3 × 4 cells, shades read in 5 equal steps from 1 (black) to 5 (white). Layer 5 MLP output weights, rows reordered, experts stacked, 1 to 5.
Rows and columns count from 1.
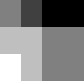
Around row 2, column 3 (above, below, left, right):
1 3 4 3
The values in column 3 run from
1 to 3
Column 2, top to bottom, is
2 4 4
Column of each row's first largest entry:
1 1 1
